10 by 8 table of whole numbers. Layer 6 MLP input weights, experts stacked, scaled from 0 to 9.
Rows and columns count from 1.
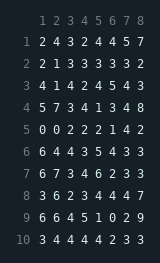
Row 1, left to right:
2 4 3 2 4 4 5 7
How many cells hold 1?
5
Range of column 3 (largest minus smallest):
2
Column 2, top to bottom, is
4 1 1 7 0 4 7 6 6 4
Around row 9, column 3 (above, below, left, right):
2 4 6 5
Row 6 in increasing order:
3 3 3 4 4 4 5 6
